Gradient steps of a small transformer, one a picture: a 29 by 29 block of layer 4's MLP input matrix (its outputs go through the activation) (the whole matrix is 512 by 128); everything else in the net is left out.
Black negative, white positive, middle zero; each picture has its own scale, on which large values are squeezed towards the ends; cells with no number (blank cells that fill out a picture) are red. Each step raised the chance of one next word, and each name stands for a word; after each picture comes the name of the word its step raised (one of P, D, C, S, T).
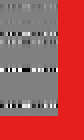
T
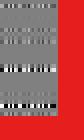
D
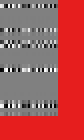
D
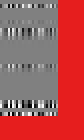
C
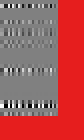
C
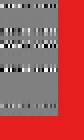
D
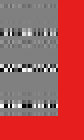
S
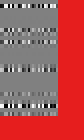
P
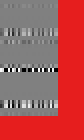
T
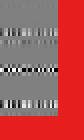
T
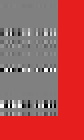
S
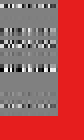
D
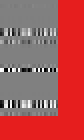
T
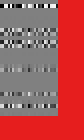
P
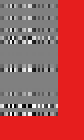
C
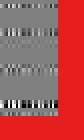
C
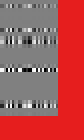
T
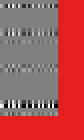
C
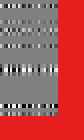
D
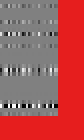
C
